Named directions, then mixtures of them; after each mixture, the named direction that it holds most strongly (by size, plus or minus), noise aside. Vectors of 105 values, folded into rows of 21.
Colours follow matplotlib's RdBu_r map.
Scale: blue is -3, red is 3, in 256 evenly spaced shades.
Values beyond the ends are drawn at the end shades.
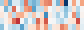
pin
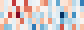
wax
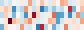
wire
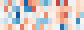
pin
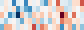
wax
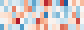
pin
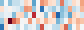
wire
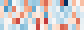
pin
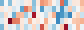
wire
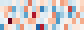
wire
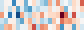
wax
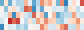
pin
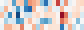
wax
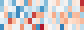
wax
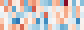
pin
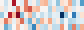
wax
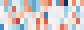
pin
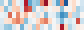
pin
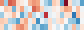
pin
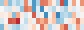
pin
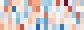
pin
